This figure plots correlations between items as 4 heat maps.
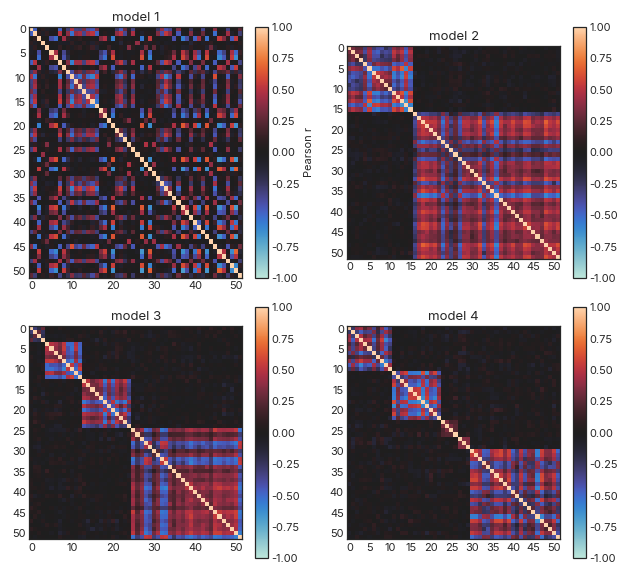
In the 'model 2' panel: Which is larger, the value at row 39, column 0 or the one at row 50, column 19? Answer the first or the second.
the second
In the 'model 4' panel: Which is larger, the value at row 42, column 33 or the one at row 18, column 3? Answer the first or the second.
the second
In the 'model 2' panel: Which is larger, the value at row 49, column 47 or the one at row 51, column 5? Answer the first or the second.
the first
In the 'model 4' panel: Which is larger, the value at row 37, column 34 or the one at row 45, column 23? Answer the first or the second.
the second
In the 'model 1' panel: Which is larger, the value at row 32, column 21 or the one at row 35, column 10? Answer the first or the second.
the second
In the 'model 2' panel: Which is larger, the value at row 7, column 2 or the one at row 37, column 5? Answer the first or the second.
the second
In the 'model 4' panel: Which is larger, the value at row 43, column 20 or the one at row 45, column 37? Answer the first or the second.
the second
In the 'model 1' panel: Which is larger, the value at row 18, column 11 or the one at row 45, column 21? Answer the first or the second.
the first
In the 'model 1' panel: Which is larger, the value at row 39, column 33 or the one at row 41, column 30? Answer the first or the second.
the first
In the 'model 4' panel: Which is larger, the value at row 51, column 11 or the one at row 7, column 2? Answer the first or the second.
the second
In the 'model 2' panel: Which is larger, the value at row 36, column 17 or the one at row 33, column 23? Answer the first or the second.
the second
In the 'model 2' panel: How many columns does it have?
52
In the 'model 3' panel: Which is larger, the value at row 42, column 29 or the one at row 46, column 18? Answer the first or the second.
the second
